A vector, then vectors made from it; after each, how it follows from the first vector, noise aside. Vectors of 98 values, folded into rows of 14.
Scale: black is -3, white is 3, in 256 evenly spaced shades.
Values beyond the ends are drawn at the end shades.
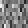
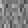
shrunk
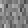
shrunk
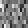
copied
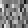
copied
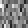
copied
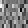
copied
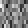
copied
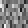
copied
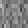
shrunk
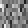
copied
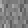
shrunk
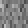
shrunk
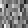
copied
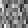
copied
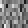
copied
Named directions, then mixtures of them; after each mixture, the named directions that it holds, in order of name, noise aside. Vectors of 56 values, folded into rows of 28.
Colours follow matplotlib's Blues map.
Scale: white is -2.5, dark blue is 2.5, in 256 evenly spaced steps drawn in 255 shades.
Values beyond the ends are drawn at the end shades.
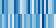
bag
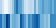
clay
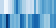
clay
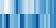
clay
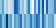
bag, clay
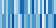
bag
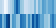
clay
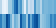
clay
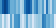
bag, clay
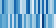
bag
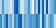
bag, clay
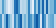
bag, clay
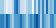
bag, clay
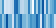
bag, clay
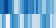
clay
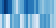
clay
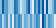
bag
